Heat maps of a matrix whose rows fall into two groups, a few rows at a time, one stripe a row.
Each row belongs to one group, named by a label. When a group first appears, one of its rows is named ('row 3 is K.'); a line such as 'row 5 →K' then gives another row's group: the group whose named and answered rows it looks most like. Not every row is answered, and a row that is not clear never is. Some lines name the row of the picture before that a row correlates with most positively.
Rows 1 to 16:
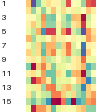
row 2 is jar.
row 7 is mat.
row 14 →jar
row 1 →jar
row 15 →jar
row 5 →mat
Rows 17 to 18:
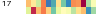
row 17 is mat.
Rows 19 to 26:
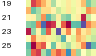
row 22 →mat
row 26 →jar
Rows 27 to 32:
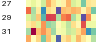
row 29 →mat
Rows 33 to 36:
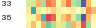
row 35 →mat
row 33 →mat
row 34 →jar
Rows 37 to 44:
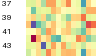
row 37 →mat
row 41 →mat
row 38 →jar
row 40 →jar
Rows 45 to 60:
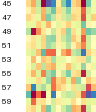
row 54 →mat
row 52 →mat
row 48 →mat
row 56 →jar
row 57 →jar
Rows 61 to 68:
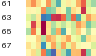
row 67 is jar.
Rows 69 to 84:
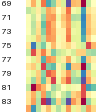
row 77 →mat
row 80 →mat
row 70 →mat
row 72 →mat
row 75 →jar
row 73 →mat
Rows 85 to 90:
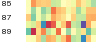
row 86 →jar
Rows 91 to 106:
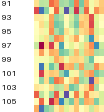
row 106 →jar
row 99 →mat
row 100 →jar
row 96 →mat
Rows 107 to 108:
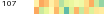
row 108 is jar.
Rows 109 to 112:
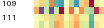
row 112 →mat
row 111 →mat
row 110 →jar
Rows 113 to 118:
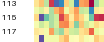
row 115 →jar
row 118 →jar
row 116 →jar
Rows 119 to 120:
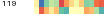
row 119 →jar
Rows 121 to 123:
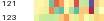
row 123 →jar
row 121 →mat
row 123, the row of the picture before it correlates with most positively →119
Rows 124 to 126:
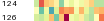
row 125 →jar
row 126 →jar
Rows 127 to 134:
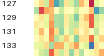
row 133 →mat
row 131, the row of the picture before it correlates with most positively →124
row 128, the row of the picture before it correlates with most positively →124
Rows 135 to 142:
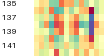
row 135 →jar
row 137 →mat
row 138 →mat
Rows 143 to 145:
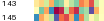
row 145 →jar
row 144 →mat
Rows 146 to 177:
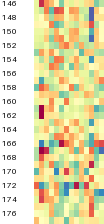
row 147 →mat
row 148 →mat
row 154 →mat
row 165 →mat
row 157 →jar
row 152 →jar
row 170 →jar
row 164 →jar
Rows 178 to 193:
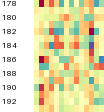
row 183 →mat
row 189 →mat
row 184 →mat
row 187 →jar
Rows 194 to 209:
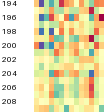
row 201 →mat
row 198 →jar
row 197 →jar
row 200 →jar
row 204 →mat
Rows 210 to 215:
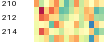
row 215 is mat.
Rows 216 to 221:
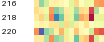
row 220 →jar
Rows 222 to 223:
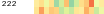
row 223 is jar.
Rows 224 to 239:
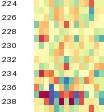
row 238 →jar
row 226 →mat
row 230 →jar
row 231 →mat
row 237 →jar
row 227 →jar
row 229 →jar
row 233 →jar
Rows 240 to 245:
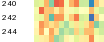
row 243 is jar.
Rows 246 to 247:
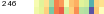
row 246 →mat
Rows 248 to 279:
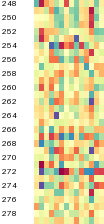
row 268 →jar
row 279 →mat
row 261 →mat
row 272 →jar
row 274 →jar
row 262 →mat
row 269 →mat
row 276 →mat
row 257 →jar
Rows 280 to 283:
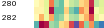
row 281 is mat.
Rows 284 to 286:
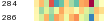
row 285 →jar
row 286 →mat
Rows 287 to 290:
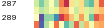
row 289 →jar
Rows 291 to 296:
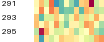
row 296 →jar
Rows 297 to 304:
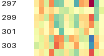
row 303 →mat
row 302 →mat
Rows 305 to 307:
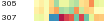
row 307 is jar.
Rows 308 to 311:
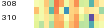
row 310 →mat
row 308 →mat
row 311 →mat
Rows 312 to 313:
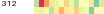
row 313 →mat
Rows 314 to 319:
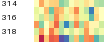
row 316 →mat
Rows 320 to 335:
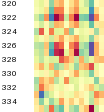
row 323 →mat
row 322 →mat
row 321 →mat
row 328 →jar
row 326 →mat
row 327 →mat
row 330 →mat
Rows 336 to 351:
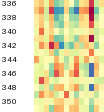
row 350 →mat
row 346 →mat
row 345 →mat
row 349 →jar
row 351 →mat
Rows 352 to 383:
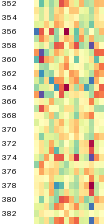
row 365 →jar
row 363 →mat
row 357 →jar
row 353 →mat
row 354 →mat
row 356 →jar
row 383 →mat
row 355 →mat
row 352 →jar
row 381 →mat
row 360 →jar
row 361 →jar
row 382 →jar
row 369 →mat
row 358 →mat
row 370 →mat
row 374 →mat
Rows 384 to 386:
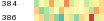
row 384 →jar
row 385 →jar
